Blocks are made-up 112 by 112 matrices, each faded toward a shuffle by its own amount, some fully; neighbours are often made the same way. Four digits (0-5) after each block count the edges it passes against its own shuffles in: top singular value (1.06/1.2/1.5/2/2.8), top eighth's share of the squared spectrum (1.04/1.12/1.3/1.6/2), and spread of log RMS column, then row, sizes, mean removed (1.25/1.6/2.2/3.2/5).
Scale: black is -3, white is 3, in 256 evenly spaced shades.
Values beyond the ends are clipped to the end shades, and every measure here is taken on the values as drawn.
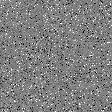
0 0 0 0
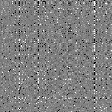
5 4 3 2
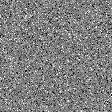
2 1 0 0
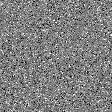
1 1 0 0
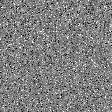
2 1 0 0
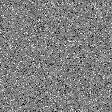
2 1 0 1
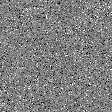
0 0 0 0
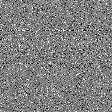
3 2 0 2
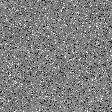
0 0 0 0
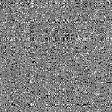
4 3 2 3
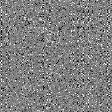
4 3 3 1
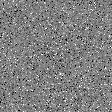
0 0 0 0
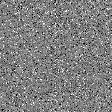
3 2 1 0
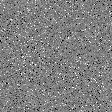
0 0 0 0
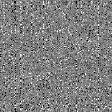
4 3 3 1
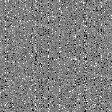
4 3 3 1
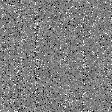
3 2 2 0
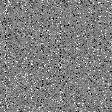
3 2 2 0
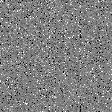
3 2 1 0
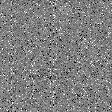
3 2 2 0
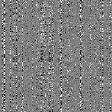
4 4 4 0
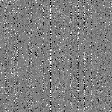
4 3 3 0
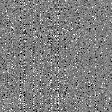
4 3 3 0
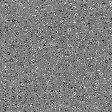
2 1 0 0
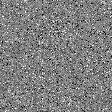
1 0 1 0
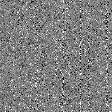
2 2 3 0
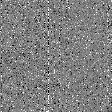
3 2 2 0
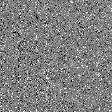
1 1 2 0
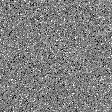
0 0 0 0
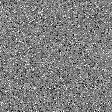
0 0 0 1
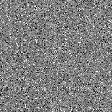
4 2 1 1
